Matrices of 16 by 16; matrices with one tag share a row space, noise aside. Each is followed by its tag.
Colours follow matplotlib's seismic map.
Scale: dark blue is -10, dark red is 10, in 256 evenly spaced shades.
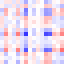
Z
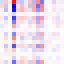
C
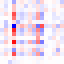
C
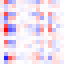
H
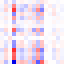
C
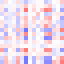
Z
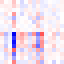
C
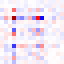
C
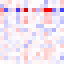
Z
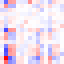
H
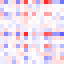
Z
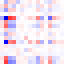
H
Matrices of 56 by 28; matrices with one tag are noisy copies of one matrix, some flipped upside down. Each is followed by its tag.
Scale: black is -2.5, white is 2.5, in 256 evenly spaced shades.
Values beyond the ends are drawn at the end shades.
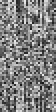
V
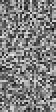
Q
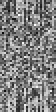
V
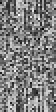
V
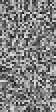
Q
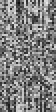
V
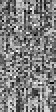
V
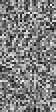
Q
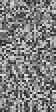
Q
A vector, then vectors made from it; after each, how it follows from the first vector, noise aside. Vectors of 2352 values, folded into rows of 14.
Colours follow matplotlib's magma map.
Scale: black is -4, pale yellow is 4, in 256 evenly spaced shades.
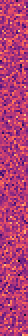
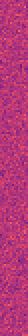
shrunk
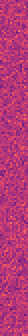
shrunk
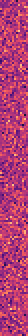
sign-scrambled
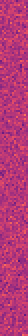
shrunk
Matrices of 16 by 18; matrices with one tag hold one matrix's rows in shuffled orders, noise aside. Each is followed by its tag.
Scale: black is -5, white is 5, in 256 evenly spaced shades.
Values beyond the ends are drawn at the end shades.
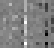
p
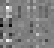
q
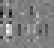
q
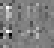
q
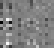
q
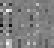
q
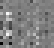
q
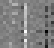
p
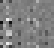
q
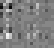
q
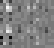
q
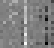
p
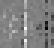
p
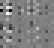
q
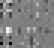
q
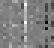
p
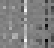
p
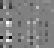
q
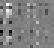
q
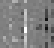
p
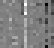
p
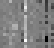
p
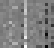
p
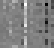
p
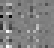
q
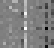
p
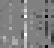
p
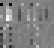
q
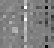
p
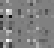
q
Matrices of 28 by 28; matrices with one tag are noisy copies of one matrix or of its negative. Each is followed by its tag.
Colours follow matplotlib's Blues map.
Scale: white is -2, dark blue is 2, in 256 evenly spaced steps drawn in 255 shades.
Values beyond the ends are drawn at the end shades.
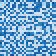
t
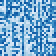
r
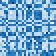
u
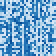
r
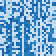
r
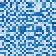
t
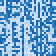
r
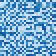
t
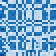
u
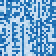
r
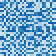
t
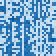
r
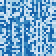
r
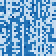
r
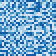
t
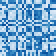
u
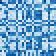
u
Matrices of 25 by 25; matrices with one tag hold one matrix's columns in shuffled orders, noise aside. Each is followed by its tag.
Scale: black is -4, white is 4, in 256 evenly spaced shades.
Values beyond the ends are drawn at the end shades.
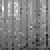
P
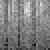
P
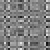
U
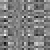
U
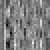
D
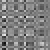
U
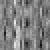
D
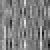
D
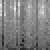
P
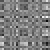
U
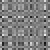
U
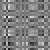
U
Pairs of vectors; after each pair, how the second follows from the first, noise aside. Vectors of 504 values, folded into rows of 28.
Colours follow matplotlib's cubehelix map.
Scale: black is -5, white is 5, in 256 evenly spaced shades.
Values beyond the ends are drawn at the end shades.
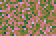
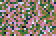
scaled up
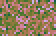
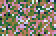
scaled up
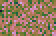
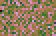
sign-scrambled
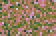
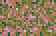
sign-scrambled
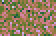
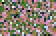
scaled up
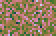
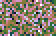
scaled up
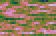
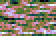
scaled up
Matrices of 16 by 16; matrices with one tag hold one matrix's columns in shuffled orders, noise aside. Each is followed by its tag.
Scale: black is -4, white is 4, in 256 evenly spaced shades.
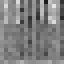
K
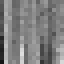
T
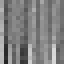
T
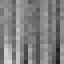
T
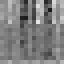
K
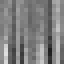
T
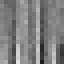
T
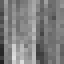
T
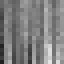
T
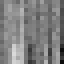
T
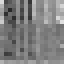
K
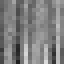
T
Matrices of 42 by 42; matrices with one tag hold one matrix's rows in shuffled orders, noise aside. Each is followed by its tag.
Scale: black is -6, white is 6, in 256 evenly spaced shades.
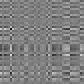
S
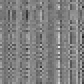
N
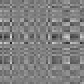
S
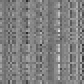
N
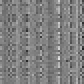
N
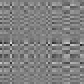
S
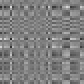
S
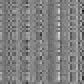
N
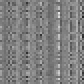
N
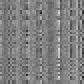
N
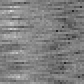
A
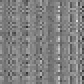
N
